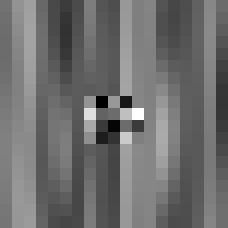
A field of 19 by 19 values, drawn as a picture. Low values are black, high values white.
Odd patch: rougher, in the centre. Roughest part: centre. Grain: streaks running down.
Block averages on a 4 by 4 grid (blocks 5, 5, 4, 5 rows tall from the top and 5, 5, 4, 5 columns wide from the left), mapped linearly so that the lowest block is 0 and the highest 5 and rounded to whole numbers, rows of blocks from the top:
3 0 3 1 / 3 1 5 1 / 3 0 5 1 / 3 0 4 1
